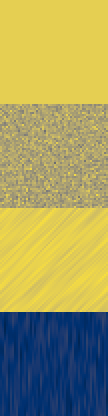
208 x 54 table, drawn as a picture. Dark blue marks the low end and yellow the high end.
It is made of 4 by 1 panels. Panel 1,1: very high, flat. Panel 2,1: high, fine-grained. Panel 3,1: very high, slanting up to the right, faint in contrast. Panel 4,1: very low, streaked downward, faint in contrast.
